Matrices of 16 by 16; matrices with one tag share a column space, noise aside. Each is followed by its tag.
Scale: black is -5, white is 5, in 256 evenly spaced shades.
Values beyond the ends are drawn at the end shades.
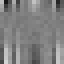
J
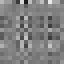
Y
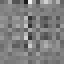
Y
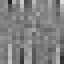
J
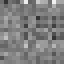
Y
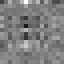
Y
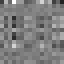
Y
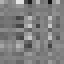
Y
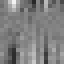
J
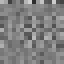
Y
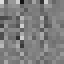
Y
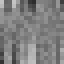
J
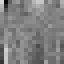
J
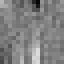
J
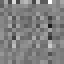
Y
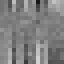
J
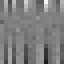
J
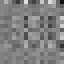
Y
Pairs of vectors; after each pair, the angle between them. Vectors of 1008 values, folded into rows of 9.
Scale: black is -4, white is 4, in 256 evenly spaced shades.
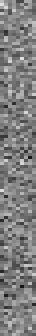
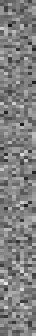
partly opposed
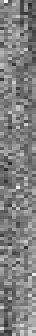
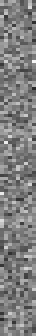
orthogonal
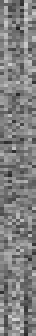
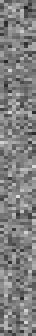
partly opposed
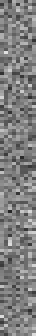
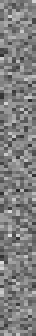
partly opposed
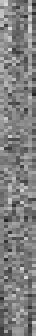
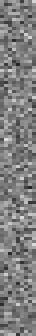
orthogonal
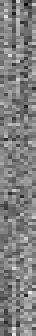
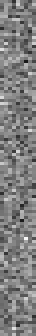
partly aligned
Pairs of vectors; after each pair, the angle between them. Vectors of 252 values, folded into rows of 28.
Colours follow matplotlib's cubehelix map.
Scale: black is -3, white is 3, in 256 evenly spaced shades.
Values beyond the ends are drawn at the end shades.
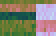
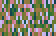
orthogonal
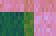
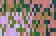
partly opposed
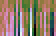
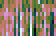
nearly parallel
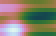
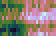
nearly opposite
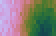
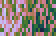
partly aligned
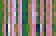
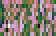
partly aligned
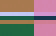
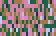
orthogonal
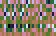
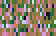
orthogonal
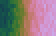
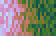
nearly opposite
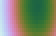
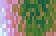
nearly parallel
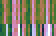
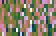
partly opposed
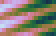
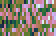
partly opposed
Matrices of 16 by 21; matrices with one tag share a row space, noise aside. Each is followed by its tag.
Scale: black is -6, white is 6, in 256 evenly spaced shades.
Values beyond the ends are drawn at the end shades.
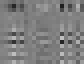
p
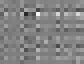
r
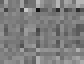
r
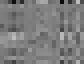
p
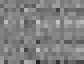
r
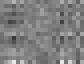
p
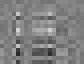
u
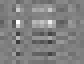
u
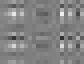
p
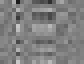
u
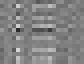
u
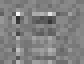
u
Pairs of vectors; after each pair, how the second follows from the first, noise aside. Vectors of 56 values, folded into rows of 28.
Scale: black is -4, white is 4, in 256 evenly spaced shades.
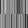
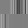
partly zeroed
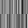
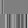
partly zeroed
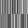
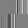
partly zeroed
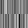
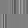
partly zeroed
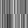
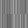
shrunk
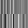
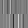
partly zeroed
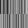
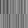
shrunk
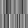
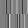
partly zeroed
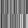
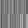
shrunk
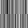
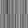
shrunk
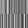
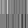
partly zeroed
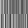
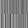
shrunk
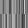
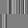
partly zeroed
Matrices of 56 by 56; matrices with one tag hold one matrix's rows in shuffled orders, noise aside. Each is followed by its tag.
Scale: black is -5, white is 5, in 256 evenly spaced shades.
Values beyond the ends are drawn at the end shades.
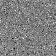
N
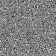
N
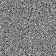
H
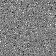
N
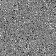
N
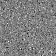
H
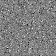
H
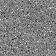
N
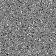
H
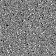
H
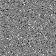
H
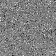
N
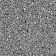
H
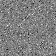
H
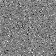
H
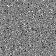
H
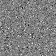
H
